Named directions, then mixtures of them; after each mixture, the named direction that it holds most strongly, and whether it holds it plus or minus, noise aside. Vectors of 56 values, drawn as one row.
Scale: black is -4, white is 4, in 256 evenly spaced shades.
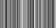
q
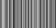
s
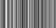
q, minus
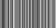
s, minus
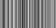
s, minus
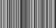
q, minus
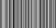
s, plus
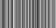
s, minus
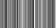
q, plus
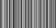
s, plus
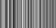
s, plus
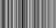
s, minus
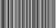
s, minus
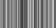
q, minus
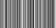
q, plus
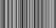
q, minus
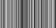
q, minus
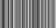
s, minus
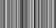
q, minus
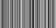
s, minus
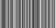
s, minus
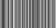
s, minus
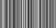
s, plus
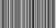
s, minus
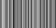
s, plus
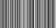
q, plus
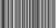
s, minus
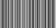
s, minus
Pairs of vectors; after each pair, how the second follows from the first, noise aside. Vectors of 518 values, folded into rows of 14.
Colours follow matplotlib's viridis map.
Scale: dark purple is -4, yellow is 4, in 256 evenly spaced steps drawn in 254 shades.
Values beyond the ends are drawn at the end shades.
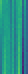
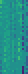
partly zeroed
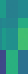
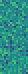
shuffled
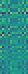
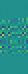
partly zeroed
